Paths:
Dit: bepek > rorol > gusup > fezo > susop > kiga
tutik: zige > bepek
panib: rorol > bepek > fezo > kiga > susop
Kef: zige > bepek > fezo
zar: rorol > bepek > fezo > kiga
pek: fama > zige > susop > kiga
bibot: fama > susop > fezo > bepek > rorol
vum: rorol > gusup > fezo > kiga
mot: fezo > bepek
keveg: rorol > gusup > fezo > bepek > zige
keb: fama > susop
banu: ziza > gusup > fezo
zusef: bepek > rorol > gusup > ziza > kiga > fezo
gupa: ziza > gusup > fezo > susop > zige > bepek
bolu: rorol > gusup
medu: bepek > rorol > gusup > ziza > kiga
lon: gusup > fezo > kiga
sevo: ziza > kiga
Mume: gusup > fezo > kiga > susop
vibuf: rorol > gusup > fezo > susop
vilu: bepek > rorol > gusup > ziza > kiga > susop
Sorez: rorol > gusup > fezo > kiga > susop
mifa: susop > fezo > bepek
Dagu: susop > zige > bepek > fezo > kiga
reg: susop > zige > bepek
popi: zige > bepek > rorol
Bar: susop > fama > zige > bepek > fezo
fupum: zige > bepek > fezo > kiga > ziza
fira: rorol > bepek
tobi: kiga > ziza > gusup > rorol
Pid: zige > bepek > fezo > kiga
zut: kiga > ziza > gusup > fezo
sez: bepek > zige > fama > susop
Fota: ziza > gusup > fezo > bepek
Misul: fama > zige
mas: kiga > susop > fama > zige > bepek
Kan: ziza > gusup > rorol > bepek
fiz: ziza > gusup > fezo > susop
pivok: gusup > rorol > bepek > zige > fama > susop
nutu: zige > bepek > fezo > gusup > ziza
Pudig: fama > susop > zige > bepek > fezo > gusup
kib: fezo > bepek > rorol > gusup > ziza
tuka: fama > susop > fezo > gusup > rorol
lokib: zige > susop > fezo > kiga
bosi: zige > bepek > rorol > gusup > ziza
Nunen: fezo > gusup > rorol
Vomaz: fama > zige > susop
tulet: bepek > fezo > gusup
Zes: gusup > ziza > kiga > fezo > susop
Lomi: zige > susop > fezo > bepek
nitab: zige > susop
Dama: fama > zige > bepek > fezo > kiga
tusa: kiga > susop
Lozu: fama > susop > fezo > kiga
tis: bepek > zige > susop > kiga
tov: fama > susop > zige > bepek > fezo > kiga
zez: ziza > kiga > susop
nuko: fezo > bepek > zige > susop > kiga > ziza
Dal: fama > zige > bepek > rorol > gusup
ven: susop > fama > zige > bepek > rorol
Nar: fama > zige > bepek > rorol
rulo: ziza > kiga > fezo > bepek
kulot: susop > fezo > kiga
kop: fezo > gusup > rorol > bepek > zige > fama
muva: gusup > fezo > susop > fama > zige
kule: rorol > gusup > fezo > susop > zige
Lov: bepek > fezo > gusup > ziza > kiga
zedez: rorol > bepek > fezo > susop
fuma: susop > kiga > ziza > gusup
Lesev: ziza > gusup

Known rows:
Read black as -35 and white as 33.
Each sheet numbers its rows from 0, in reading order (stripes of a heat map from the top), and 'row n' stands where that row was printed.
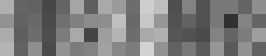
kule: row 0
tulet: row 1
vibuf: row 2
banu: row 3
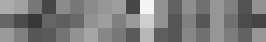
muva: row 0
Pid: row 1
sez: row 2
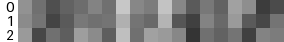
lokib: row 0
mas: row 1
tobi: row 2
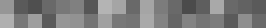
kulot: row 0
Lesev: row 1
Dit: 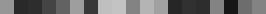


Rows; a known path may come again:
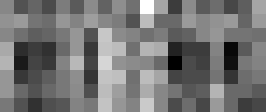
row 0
kop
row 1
Vomaz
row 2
tusa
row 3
Dit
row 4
vilu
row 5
Sorez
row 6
kulot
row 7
Dagu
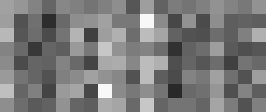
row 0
keb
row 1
nutu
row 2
vibuf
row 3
tis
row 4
vum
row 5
sez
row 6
fuma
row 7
Lozu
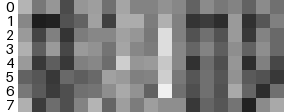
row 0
Lesev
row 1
panib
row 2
Fota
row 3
banu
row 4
Lov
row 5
Pid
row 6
tov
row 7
Kan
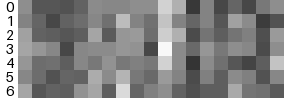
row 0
keveg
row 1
lokib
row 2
kule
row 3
muva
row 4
Dal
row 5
reg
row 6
zez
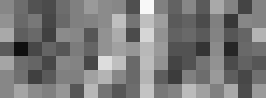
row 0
Bar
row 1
tulet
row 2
tuka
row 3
zar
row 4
Mume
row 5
mas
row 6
Misul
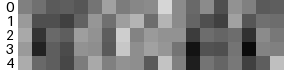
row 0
Kef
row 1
mifa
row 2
tobi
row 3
medu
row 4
pivok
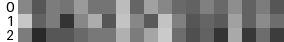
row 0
sevo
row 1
fiz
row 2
rulo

